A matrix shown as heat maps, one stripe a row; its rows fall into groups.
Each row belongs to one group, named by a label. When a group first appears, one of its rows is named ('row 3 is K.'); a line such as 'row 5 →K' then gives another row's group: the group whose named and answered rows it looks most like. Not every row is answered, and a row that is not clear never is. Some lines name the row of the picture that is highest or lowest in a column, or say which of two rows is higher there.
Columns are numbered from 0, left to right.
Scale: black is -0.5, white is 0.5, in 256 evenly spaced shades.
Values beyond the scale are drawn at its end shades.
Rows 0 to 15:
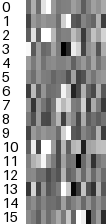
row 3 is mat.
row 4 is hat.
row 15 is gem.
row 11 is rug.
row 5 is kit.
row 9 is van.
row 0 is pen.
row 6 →van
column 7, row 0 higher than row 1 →No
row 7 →gem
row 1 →van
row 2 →pen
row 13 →van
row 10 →pen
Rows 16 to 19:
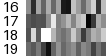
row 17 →gem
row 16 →mat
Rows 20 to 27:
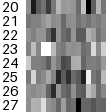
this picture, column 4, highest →23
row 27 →rug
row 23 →pen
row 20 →gem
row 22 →kit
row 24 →mat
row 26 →kit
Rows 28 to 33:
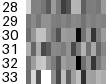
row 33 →pen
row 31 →hat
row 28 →mat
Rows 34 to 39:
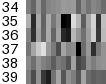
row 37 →rug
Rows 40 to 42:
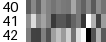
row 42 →gem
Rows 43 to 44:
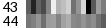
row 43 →gem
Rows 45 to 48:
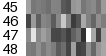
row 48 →kit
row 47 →kit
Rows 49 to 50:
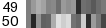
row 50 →gem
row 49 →rug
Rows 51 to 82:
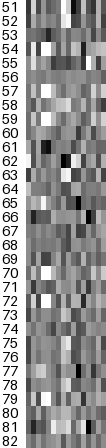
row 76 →van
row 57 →pen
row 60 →rug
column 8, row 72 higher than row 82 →No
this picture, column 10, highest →62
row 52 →van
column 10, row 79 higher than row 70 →Yes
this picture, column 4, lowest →61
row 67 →kit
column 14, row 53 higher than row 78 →No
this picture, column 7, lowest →62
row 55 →kit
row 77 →rug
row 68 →mat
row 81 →gem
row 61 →hat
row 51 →van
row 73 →van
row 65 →rug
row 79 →pen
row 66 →gem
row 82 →hat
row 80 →gem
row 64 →mat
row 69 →hat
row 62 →mat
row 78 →van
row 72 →pen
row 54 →pen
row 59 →pen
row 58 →gem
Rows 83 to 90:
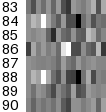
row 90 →mat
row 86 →van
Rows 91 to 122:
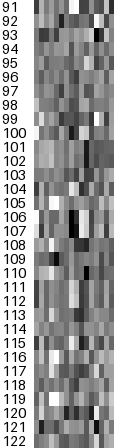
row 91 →van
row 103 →kit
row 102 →rug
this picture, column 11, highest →93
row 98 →mat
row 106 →mat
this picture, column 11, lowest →120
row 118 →mat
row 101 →rug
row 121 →gem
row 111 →van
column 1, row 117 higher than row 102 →No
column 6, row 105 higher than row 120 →Yes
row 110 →rug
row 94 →hat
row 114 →hat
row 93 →gem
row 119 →pen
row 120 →kit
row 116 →pen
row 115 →van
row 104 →van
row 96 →mat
